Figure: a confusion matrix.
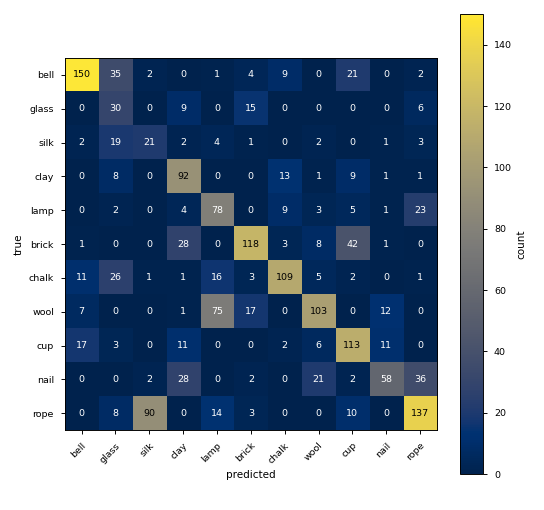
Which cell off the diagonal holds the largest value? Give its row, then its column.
rope, silk
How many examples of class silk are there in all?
55
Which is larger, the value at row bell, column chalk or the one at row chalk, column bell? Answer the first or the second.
the second
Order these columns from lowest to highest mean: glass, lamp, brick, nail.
nail, glass, brick, lamp
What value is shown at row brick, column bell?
1
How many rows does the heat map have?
11
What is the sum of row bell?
224
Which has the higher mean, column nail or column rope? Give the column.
rope
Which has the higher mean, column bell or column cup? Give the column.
cup
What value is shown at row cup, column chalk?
2
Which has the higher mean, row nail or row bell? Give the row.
bell
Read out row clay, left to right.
0 8 0 92 0 0 13 1 9 1 1
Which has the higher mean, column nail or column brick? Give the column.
brick
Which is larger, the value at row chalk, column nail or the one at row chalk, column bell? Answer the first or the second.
the second
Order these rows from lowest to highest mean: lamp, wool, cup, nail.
lamp, nail, cup, wool
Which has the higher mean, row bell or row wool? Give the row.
bell
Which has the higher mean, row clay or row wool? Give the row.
wool
